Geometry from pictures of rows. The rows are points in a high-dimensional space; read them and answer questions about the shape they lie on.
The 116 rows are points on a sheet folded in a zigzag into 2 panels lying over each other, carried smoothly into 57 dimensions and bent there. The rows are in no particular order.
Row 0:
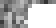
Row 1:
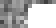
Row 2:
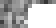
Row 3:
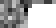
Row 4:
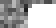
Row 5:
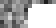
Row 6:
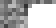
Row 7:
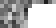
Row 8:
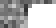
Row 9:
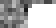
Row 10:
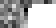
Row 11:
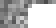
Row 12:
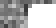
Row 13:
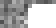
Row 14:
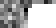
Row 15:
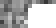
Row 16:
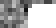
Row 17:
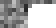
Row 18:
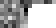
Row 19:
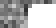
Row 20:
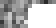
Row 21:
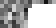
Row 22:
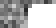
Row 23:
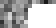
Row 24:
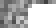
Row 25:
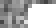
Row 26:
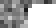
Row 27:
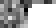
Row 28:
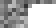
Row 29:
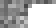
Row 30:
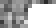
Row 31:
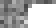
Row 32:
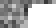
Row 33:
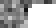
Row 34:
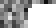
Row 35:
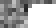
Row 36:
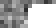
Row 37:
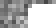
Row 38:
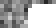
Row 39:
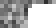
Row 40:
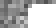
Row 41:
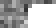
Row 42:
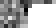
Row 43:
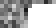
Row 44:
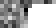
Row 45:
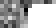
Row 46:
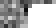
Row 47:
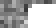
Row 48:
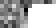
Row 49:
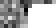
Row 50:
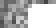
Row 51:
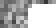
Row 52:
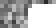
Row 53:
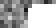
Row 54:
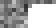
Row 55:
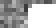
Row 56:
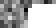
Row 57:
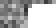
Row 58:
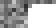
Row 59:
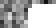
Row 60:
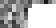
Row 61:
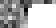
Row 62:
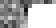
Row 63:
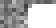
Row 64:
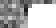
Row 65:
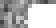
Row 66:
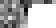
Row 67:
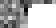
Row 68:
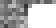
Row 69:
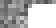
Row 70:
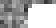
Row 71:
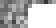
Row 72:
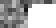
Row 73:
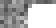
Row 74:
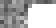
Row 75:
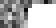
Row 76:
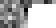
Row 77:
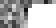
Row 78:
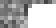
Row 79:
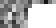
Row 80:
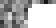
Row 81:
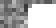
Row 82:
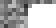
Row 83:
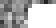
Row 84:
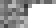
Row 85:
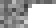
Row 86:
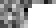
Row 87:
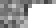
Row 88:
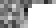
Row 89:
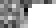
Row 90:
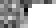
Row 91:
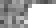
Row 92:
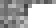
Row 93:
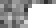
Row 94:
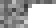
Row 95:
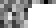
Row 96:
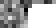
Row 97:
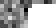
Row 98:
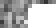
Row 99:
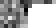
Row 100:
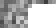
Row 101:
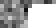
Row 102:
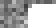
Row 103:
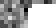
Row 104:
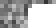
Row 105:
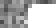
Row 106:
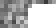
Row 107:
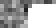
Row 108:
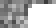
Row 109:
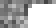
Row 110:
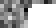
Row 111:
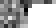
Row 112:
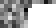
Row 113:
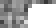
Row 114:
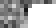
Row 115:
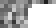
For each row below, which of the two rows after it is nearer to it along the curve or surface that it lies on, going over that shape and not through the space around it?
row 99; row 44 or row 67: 67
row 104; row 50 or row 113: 50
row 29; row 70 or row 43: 43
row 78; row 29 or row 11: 29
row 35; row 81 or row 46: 81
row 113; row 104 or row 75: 75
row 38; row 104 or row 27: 27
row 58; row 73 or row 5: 73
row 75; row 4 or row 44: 44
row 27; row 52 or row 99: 99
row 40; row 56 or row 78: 78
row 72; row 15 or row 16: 16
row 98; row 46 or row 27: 27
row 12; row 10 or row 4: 10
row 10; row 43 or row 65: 43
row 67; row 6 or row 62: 62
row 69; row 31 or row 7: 7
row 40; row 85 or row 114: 114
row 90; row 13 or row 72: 72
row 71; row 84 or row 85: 84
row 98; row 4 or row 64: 4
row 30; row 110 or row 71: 110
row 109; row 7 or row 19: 19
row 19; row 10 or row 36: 10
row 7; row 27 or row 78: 78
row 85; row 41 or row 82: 41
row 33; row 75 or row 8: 75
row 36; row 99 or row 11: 99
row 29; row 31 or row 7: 7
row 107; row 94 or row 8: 94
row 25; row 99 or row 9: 9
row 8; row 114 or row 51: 114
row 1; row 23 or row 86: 23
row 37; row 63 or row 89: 89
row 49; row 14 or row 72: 14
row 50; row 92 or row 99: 92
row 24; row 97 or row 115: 115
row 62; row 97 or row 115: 97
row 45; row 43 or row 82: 43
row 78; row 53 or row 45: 45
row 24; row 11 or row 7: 11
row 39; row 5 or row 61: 61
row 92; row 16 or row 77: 77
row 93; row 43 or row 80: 80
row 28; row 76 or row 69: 69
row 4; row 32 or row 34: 34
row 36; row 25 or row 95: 25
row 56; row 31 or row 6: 31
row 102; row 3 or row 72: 72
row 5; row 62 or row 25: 25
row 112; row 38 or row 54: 38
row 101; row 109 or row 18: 18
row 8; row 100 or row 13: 100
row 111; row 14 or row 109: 14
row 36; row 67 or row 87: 67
